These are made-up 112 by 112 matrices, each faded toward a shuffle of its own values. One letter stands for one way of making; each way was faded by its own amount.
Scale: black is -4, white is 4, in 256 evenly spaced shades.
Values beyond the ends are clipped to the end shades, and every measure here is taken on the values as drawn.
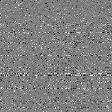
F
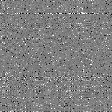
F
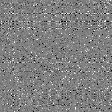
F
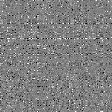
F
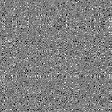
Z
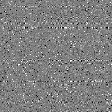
F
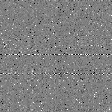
F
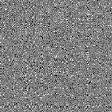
Z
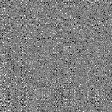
Z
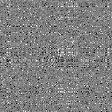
F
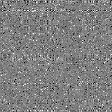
F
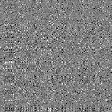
Z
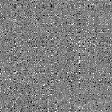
Z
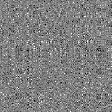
Z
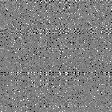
F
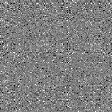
Z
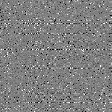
F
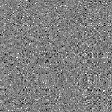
Z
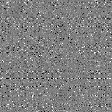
F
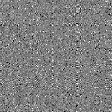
Z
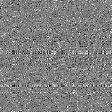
F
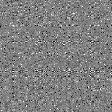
F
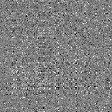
Z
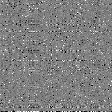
F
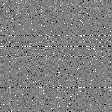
F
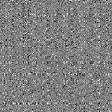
Z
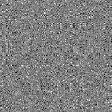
Z
